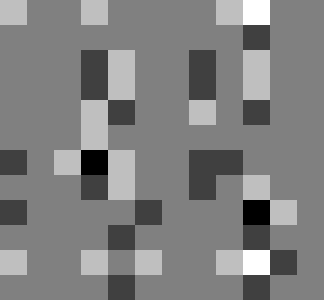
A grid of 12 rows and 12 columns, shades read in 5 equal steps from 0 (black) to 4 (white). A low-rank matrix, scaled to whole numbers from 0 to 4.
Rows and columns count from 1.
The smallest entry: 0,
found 2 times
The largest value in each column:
3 2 3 3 3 3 2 3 3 4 3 2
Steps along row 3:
same same down up down same down up up down same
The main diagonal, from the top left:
3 2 2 1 1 2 2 1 2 1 1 2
